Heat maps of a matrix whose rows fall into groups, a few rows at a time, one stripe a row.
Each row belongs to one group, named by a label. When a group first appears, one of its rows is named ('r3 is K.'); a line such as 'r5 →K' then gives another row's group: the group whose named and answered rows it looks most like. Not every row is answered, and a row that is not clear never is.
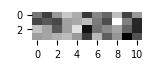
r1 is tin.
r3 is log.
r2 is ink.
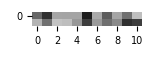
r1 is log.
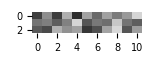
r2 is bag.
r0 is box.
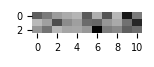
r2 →bag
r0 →log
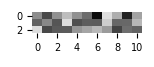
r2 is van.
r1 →box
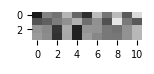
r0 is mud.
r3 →box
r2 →box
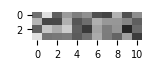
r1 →van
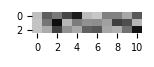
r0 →van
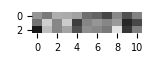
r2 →mud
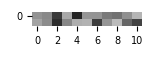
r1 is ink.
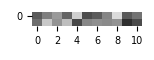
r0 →bag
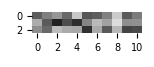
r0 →bag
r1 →van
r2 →log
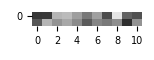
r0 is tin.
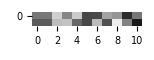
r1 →tin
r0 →bag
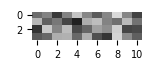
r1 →van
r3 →tin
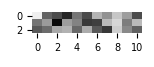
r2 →tin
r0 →van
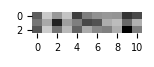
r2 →mud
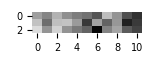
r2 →bag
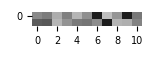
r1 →tin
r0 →bag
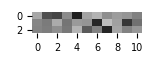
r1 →bag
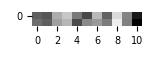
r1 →tin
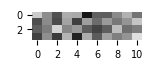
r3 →box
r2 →bag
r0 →ink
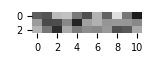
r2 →box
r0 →tin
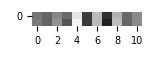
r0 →log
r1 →log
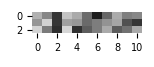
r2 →box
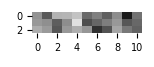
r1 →ink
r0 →log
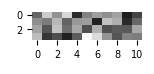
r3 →van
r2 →log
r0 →mud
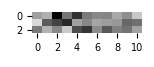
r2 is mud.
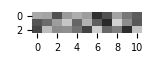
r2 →mud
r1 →tin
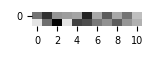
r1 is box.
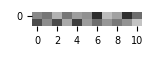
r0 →bag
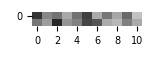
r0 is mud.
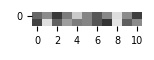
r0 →ink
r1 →mud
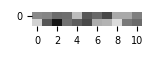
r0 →ink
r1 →van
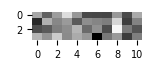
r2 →tin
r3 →bag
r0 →log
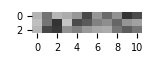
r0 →log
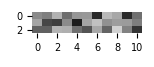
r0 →bag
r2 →tin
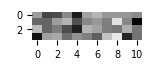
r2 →van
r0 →van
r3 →bag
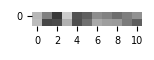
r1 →van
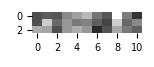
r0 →tin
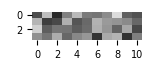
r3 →bag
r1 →van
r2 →van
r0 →ink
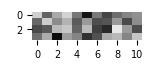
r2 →tin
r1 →mud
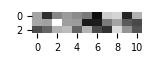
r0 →bag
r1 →bag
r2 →tin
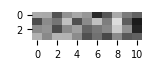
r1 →tin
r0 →ink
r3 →log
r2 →ink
